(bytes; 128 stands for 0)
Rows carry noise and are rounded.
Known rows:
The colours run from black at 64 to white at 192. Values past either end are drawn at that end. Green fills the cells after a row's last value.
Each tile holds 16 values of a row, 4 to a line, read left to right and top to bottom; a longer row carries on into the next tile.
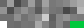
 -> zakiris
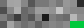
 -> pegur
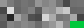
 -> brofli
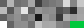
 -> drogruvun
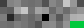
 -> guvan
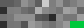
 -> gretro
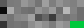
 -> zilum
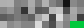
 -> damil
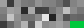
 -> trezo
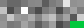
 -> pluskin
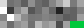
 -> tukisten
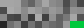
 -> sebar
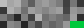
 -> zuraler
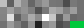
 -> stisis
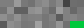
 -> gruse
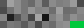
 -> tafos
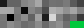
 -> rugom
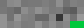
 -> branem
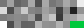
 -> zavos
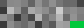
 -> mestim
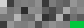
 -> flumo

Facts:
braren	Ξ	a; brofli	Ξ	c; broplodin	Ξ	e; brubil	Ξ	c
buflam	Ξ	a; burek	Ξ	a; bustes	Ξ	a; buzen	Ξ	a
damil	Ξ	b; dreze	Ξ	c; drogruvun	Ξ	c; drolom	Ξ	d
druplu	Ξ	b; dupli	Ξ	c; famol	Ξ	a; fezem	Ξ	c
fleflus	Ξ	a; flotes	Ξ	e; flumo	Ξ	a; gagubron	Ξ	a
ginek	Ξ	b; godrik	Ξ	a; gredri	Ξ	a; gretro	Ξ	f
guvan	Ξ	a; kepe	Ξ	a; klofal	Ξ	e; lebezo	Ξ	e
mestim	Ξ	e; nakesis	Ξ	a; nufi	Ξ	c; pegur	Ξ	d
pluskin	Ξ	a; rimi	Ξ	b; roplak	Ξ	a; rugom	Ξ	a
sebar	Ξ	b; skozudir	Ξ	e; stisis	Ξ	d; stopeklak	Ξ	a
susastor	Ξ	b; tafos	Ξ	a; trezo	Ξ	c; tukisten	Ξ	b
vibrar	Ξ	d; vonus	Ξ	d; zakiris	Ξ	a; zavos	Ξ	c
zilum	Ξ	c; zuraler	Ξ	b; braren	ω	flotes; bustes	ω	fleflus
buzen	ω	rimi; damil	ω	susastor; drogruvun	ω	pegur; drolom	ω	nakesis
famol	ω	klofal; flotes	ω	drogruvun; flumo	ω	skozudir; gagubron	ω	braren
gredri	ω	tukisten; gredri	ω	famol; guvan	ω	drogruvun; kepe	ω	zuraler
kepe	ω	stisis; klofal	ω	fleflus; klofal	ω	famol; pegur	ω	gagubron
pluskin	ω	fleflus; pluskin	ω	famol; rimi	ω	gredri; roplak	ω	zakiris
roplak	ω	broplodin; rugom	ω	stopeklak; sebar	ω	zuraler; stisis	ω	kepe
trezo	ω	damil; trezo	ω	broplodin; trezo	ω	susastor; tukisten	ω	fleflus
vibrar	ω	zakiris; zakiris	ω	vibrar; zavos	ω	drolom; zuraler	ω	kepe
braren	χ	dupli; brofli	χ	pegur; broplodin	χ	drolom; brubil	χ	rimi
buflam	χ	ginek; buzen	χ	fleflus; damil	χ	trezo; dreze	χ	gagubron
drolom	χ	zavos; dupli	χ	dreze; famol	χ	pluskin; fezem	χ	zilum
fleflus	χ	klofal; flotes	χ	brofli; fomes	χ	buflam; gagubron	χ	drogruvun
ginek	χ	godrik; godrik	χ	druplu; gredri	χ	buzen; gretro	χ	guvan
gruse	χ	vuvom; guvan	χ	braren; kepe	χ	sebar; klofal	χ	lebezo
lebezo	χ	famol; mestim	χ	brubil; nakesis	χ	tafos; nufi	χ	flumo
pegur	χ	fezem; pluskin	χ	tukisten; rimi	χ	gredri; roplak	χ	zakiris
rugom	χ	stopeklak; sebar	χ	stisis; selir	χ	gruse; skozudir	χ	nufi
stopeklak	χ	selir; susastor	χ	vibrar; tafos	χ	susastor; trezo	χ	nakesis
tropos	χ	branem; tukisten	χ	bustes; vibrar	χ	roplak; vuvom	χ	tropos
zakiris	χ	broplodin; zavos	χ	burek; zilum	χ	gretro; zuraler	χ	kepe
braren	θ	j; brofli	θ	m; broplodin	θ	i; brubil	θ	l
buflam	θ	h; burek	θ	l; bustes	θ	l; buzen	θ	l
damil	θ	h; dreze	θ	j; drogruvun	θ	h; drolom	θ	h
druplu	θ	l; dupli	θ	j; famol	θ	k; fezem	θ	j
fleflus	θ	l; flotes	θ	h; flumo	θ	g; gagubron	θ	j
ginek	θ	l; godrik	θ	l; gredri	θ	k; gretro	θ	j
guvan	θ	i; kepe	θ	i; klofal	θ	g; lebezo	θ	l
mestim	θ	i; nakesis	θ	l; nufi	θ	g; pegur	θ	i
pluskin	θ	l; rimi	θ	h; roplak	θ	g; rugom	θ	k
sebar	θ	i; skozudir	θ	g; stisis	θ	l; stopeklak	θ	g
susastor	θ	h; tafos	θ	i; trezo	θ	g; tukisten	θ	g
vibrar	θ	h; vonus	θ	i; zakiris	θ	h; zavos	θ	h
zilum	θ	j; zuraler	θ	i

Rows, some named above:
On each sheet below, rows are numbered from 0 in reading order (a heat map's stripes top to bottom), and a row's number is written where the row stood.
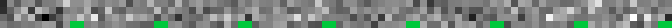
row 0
gagubron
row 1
fleflus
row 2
buflam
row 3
buzen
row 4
vonus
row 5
roplak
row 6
brubil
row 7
rimi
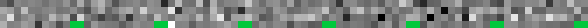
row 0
lebezo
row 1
pegur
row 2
drolom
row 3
godrik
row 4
guvan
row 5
rugom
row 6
fleflus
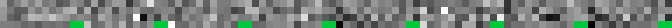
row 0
nakesis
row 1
famol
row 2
zakiris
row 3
gredri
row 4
kepe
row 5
burek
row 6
braren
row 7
kepe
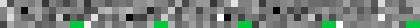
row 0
skozudir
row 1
broplodin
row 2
famol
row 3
stopeklak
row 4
vibrar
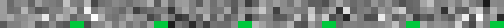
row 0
buzen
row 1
klofal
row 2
kepe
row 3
flotes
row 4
brofli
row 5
damil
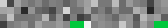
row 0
nufi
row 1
susastor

